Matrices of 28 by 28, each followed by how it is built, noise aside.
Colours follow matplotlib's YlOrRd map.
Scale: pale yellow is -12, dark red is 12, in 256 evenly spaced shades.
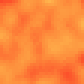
smooth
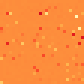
sparse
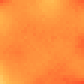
smooth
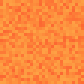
noise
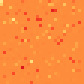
sparse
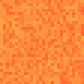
noise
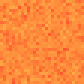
noise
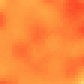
smooth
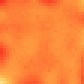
smooth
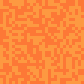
noise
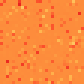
sparse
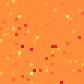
sparse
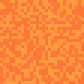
noise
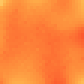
smooth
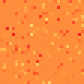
sparse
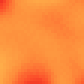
smooth
